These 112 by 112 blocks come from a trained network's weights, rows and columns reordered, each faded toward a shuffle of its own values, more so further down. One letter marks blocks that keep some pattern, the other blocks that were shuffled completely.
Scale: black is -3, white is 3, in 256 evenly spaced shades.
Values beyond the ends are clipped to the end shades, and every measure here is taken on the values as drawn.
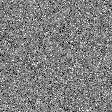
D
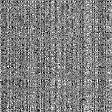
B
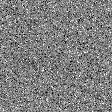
D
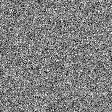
D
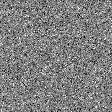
D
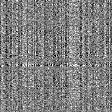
B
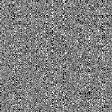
B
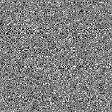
B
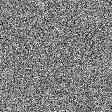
D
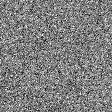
D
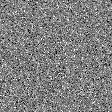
D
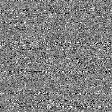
B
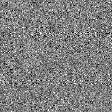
B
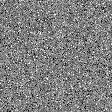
D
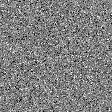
D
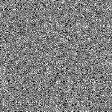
B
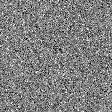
D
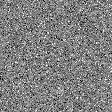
D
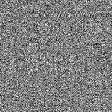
B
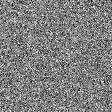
D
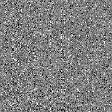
B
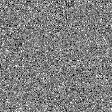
B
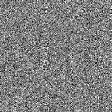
B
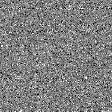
B
